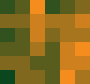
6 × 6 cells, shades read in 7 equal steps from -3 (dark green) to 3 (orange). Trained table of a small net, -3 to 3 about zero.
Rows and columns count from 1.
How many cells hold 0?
8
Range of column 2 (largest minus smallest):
1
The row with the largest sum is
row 2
